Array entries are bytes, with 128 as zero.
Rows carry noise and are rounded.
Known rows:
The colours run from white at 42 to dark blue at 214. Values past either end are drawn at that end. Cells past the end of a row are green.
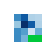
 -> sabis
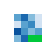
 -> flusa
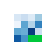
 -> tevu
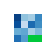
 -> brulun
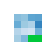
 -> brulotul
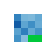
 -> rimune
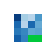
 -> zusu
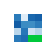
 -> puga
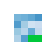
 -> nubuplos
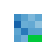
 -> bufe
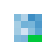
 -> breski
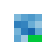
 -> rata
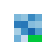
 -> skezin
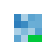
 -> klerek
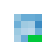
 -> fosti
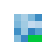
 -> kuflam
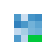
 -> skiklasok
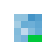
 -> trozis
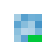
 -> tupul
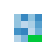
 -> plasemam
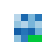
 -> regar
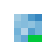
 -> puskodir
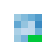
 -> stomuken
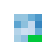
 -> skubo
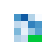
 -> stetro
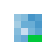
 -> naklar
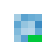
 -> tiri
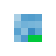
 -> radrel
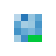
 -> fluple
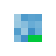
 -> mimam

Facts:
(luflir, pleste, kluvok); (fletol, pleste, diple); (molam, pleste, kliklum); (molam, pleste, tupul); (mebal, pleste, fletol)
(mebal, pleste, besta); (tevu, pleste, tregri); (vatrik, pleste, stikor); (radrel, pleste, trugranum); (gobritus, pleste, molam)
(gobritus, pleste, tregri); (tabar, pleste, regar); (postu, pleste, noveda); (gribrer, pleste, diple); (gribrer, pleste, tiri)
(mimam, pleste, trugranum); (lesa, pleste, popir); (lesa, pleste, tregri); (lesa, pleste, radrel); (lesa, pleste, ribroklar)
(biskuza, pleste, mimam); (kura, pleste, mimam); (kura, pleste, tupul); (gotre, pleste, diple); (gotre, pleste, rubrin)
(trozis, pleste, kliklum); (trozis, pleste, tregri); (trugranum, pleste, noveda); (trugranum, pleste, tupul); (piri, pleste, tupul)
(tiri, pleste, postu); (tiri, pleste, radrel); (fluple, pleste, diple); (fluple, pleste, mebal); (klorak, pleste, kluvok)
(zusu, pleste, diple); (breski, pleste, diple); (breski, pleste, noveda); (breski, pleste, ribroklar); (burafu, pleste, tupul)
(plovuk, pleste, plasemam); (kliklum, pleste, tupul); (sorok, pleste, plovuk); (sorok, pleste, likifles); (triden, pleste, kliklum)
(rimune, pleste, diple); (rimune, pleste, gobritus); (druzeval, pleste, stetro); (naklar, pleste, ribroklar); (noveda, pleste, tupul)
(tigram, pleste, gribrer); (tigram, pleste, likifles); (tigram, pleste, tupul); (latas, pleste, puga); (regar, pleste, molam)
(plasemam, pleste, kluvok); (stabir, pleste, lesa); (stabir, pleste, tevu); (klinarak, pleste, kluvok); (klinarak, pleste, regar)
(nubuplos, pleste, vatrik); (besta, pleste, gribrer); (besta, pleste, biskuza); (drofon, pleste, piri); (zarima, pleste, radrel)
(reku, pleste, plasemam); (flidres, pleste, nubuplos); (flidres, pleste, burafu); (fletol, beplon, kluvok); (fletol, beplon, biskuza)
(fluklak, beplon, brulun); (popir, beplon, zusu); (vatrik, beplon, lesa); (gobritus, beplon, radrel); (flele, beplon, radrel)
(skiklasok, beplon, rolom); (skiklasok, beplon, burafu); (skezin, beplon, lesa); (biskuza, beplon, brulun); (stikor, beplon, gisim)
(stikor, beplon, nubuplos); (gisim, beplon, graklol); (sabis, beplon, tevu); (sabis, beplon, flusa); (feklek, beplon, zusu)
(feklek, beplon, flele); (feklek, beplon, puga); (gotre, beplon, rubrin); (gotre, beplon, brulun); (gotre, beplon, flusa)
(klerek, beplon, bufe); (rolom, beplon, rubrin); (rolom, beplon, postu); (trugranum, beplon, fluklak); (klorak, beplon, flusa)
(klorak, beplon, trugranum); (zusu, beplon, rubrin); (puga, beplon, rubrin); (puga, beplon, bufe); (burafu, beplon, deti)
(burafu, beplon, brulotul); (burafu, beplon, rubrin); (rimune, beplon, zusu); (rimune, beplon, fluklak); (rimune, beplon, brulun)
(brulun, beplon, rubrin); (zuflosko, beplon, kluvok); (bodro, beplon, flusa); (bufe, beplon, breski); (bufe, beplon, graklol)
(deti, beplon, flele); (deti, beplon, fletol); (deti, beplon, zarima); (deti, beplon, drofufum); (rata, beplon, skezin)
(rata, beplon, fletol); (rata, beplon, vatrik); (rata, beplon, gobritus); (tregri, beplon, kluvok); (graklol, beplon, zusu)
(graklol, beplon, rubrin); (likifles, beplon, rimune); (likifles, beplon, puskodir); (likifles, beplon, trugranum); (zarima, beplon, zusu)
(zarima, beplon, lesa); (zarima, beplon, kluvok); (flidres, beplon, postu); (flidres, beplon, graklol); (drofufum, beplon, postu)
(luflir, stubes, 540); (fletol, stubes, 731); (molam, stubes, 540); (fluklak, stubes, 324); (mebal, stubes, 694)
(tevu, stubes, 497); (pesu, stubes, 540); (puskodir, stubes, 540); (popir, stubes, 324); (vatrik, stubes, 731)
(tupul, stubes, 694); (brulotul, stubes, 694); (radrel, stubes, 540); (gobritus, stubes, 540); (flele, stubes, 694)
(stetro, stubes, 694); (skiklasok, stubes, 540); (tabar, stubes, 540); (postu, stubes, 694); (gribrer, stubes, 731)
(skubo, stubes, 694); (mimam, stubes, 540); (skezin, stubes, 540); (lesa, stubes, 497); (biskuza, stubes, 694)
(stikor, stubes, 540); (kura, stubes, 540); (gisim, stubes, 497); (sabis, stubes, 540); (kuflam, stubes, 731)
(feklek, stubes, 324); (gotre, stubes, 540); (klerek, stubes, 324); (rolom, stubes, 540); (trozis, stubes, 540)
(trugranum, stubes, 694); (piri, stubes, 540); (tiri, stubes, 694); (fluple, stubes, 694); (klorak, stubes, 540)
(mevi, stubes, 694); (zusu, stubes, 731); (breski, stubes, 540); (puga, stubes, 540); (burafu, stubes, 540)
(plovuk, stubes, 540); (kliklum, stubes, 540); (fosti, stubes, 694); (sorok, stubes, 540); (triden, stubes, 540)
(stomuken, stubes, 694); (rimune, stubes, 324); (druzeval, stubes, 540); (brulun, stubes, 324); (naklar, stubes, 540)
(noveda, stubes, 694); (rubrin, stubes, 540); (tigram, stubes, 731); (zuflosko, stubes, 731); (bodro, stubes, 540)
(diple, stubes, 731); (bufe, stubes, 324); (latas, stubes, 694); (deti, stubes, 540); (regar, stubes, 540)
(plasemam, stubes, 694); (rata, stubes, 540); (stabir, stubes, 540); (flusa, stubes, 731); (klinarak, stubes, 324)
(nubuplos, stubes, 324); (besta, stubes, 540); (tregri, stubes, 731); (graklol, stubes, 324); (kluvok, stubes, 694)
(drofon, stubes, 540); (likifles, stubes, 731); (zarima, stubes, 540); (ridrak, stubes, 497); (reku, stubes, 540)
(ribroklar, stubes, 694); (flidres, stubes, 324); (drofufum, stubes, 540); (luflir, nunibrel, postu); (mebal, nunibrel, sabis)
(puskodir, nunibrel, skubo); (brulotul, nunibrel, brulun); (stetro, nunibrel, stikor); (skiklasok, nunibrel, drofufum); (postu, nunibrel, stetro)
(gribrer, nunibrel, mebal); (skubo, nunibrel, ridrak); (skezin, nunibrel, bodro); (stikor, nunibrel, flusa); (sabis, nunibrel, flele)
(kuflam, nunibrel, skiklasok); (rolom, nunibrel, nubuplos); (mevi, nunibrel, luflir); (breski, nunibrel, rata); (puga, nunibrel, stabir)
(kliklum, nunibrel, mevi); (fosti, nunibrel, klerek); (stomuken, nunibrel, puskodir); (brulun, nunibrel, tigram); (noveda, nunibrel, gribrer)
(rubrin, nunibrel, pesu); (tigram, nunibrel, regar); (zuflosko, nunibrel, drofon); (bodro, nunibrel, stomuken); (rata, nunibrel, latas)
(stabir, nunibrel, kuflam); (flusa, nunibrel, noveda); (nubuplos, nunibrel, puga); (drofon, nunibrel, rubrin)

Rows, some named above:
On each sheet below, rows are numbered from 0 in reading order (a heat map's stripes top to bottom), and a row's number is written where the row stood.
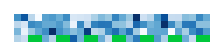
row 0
stetro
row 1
klorak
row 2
lesa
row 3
skezin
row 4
mebal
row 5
flele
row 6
skezin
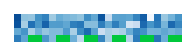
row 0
graklol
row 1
popir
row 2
skezin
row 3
burafu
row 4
kliklum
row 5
gotre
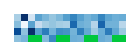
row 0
druzeval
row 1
tigram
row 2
flidres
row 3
flidres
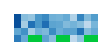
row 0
graklol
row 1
feklek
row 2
kluvok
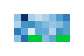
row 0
noveda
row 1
stabir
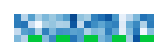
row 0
vatrik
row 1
tigram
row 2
brulun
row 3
stikor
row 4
latas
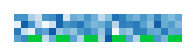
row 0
gribrer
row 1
luflir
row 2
gobritus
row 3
latas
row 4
deti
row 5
fluklak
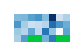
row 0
nubuplos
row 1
mebal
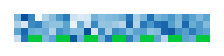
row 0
mevi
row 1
stabir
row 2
ridrak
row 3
diple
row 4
rolom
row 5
zarima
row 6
bufe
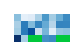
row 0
gisim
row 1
rubrin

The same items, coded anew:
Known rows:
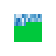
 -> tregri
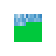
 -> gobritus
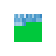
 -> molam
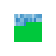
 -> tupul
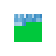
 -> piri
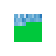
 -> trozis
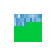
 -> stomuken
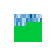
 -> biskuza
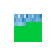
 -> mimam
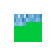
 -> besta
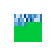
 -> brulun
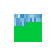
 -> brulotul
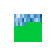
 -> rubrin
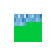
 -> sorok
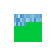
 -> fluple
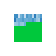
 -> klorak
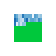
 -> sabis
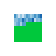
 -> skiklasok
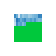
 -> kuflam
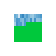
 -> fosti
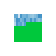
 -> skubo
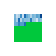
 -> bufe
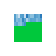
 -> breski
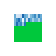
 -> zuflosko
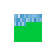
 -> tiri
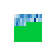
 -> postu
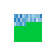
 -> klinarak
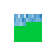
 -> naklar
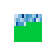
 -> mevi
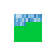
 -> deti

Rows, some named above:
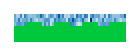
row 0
klerek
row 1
biskuza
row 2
flusa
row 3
klerek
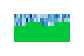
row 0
fluklak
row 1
stikor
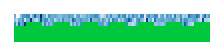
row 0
rolom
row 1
fluple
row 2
tigram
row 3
deti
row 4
noveda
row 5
klorak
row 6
stetro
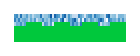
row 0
klinarak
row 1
luflir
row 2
vatrik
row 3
flele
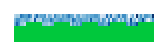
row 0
stetro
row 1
regar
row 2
tigram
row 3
skezin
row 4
graklol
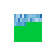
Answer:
klerek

